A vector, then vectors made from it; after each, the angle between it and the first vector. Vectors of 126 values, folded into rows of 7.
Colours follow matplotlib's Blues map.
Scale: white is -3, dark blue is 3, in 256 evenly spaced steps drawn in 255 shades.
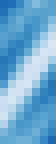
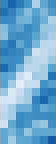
nearly parallel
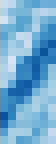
nearly opposite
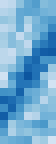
nearly opposite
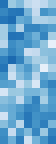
partly aligned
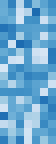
orthogonal
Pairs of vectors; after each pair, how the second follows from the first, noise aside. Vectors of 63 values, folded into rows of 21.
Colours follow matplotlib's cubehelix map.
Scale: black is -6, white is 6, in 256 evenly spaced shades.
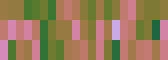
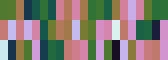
scaled up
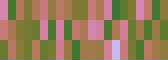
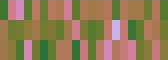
shuffled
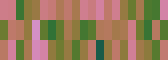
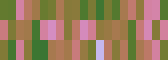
negated
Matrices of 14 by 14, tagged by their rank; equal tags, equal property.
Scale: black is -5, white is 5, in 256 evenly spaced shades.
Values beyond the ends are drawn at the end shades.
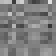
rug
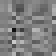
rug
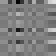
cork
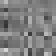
rug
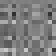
rug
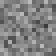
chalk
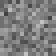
chalk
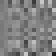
rug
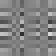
cork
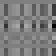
cork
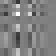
cork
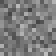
chalk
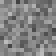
chalk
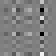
cork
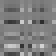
cork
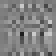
rug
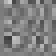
rug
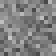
chalk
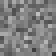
chalk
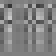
cork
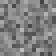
chalk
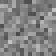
chalk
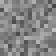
chalk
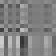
cork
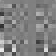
rug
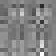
rug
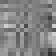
rug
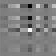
cork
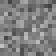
chalk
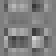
cork
